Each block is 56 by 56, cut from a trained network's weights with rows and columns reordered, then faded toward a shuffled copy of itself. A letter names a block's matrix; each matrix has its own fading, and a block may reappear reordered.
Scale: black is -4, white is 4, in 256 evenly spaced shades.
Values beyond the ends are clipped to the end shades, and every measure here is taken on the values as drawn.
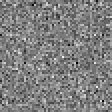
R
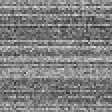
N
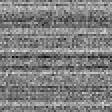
N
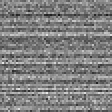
N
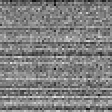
N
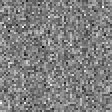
R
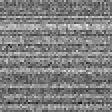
N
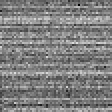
N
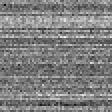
N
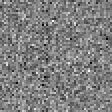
R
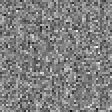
R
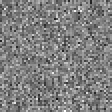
R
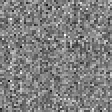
R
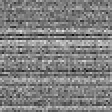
N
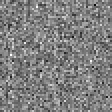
R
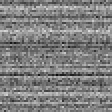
N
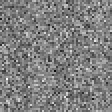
R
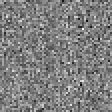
R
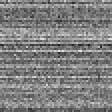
N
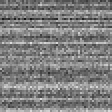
N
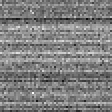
N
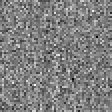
R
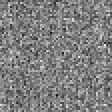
R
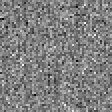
R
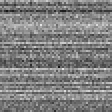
N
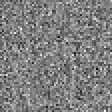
R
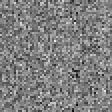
R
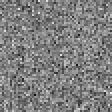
R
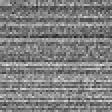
N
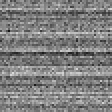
N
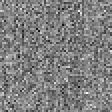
R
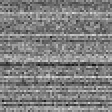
N
